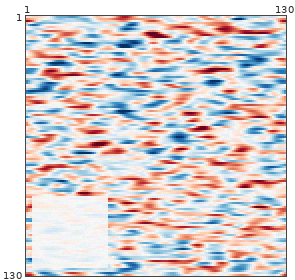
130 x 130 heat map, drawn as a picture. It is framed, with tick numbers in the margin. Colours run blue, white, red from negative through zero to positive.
There is no overall slope. In the bottom left lies a patch that is calmer than the rest. The bottom left is the smoothest part. Streaks run across, left to right.
